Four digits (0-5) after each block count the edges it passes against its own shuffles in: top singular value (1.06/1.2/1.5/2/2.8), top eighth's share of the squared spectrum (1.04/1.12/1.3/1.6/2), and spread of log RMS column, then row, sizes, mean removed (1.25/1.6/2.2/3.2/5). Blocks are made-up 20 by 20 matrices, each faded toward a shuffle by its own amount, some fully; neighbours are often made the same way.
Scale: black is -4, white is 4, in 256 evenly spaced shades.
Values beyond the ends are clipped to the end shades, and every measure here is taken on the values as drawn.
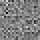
2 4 1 0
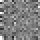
3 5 2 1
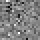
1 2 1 0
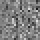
3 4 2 0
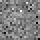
0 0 0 0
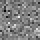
0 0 0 0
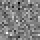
0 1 0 0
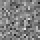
2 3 0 0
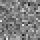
2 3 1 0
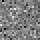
0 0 0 0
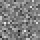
1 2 0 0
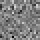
3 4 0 1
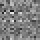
3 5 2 2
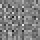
3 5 2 2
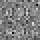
2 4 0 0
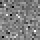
0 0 0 0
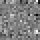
2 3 2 2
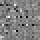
2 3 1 2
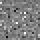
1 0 0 0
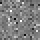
0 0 0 0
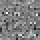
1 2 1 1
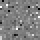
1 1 0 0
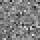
0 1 0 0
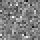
0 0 1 0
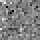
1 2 0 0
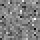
1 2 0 0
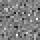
1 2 0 1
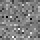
1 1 1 0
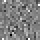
0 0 0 0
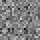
2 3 1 0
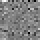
3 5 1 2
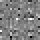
3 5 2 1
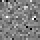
0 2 0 0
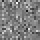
2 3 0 1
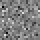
0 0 0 0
